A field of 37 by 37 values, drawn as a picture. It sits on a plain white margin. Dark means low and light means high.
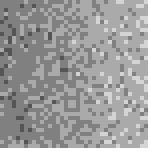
Stripes: none. Slope: up to the right. Odd rows or columns: none.
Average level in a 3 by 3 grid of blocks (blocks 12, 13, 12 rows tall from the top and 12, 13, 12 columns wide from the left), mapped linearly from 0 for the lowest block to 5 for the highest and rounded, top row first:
0 3 5 | 0 2 5 | 0 2 5
